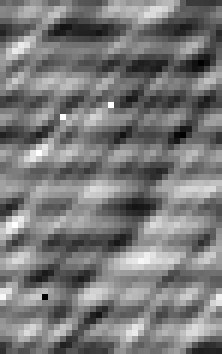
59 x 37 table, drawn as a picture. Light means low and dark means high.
Lone odd cells: 3, 1 higher and 2 lower than their neighbours. Histogram: bell-shaped. Stripes: horizontal, repeating 10 times.
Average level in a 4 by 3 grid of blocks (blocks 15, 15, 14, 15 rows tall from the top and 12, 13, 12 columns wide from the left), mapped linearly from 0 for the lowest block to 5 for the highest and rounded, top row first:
2 4 5
3 4 5
2 3 0
3 2 2
